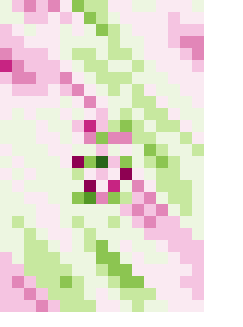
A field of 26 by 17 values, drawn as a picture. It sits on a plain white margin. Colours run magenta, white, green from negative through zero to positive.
Values change most from cell to cell in the centre. Streaks slant down to the right. The ninth with the lowest average is the top left. An odd patch, rougher than its surroundings, sits in the centre. Neither half mirrors the other.
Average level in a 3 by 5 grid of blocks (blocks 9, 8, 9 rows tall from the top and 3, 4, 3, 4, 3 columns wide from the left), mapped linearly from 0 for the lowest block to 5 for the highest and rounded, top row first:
01531 | 33245 | 24531
